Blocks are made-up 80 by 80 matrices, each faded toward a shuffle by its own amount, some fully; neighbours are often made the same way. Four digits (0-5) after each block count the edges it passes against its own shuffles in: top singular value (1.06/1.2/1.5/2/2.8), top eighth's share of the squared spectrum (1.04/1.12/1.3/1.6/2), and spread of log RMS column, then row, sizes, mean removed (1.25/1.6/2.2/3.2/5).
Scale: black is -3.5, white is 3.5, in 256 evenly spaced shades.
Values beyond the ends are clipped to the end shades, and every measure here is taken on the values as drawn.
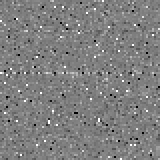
2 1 0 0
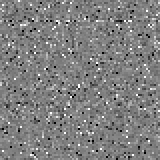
2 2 0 0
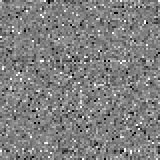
2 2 0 1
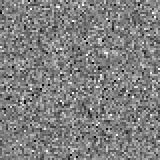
0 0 0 0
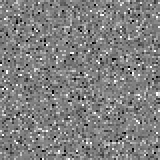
1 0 0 0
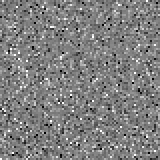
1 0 0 0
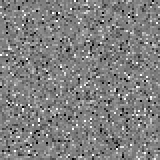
0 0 0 0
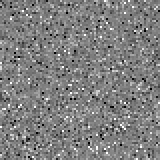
1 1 0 0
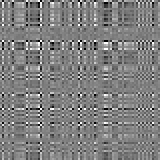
5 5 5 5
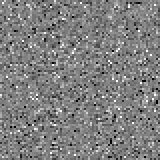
3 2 1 0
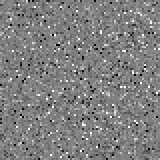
0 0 0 0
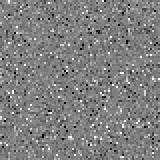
0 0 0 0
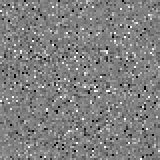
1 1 0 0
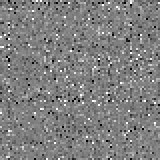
2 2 1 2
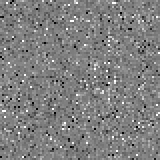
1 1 1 0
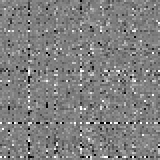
3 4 3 3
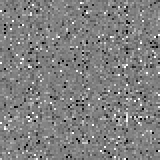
2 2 2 1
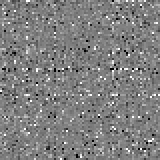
2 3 2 2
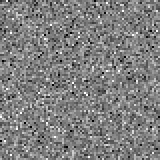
0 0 0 0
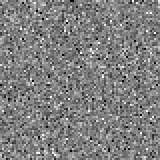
0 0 0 0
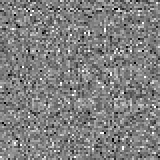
4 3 1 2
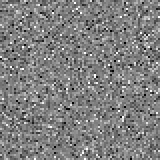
0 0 0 0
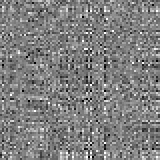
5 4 3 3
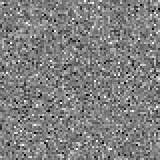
3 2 0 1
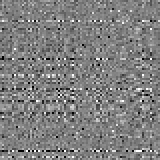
5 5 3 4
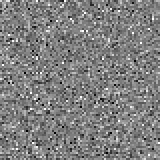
3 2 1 0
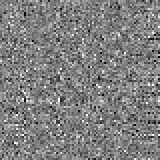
4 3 2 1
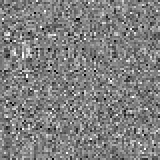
4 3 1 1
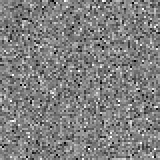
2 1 0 0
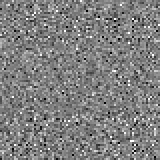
4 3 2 2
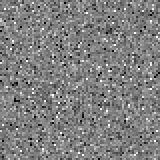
2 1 0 0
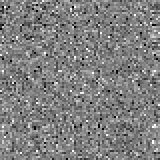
4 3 2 1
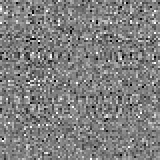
4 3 2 2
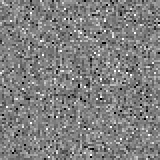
2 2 0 0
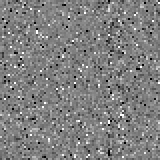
1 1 1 0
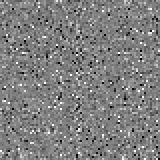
3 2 1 0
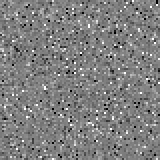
1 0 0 0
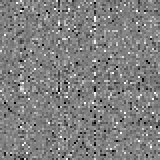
3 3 2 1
